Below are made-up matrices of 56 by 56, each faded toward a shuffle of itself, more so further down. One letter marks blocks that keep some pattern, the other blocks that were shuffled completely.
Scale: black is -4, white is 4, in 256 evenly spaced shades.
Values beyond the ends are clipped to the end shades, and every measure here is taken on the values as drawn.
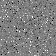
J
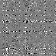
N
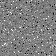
J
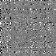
N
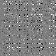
N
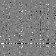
N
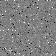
J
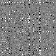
N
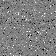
J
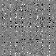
N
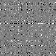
N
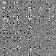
N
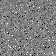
J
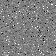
J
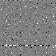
N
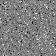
J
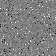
J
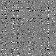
N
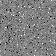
J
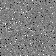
J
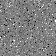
J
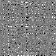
N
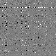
N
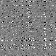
N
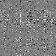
N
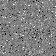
J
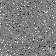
J
